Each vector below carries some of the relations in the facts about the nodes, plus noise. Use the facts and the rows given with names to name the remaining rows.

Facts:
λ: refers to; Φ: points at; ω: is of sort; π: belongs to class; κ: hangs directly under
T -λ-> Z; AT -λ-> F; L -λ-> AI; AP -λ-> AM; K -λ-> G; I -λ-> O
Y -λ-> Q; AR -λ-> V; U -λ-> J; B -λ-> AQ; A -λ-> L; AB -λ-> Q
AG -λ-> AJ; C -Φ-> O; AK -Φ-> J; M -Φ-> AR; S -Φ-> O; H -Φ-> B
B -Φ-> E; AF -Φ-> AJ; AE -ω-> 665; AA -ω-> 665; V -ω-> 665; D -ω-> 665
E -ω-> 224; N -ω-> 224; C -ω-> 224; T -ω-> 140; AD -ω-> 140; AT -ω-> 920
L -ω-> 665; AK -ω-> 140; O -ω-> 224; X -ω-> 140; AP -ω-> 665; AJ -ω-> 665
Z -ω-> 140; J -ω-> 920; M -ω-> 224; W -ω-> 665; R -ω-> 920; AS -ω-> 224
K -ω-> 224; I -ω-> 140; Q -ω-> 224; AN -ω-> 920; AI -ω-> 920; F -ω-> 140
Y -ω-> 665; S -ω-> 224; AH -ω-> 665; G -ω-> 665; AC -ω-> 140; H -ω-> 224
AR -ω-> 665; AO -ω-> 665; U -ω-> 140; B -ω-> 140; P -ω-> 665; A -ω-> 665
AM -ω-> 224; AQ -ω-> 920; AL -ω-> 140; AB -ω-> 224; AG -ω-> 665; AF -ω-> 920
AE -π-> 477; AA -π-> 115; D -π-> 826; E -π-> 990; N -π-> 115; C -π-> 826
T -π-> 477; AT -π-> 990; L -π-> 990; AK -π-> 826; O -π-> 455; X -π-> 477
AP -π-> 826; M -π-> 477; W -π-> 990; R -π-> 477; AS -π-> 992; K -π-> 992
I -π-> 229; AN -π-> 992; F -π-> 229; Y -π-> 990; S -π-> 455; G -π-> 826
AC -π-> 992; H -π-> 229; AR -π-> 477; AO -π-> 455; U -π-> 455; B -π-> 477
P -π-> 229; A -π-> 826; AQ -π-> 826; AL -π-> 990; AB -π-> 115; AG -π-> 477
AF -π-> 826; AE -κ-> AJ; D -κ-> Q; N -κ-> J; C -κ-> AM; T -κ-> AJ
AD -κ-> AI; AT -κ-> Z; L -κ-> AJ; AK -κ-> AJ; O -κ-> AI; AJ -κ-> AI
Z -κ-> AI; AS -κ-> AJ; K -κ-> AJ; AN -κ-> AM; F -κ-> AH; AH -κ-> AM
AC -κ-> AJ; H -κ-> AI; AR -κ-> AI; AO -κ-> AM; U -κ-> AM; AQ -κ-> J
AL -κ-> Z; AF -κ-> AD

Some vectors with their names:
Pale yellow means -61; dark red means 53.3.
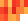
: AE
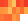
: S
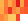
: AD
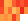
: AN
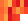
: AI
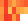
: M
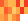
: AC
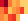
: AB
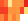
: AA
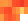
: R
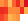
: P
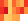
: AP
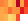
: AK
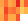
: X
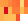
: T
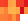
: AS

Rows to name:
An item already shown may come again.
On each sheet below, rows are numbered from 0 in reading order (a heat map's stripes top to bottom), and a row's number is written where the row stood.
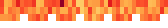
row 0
AF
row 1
N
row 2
Q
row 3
F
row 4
AM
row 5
N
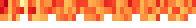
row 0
Y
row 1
AP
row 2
N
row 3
AQ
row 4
AF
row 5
AD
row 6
AL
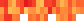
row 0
H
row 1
C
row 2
J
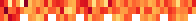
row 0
L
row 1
AD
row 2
K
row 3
A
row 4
AT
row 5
AL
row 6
D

